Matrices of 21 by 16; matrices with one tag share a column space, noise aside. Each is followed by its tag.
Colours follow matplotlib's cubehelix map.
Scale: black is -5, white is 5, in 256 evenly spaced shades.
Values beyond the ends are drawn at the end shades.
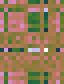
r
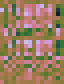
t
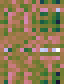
r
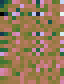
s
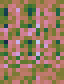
t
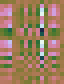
t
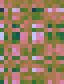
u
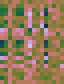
t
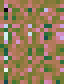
u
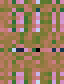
r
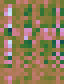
t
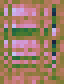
t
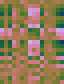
t
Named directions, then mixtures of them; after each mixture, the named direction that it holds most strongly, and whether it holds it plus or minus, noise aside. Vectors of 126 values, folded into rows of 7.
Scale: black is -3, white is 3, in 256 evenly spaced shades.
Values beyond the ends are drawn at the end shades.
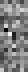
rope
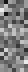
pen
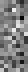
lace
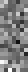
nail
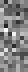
rope, minus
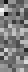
pen, plus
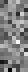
nail, minus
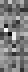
rope, minus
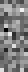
rope, plus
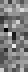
rope, plus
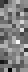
nail, minus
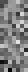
nail, minus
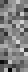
nail, minus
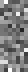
nail, plus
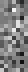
lace, plus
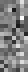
lace, minus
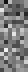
pen, plus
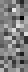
lace, plus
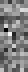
rope, plus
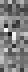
rope, minus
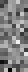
nail, minus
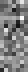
lace, minus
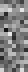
rope, plus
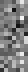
lace, minus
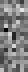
rope, plus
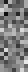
pen, plus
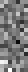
nail, plus
